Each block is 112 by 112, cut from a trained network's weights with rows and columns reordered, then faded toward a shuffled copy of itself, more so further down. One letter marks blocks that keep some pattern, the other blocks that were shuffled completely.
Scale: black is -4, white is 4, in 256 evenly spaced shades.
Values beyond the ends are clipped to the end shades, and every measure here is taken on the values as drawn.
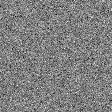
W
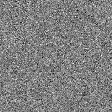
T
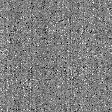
T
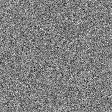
W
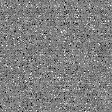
T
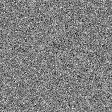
W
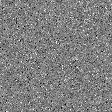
W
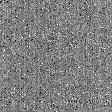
T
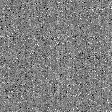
T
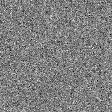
T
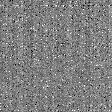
T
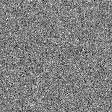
W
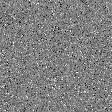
W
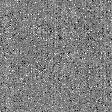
T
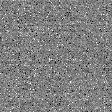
T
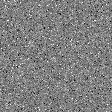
W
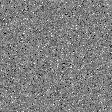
W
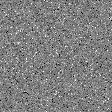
W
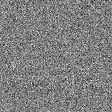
T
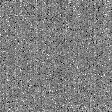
T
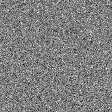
T
